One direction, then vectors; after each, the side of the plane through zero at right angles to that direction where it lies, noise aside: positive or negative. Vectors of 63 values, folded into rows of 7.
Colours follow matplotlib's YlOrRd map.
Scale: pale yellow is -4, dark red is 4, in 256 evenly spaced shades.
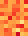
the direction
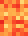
negative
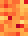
positive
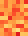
positive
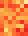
negative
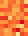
negative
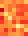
negative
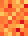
negative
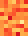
positive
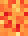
negative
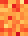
positive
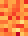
positive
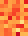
positive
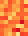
negative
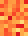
positive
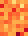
positive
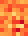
negative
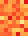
positive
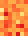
positive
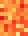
negative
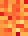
positive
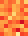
negative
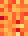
negative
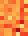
negative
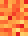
positive
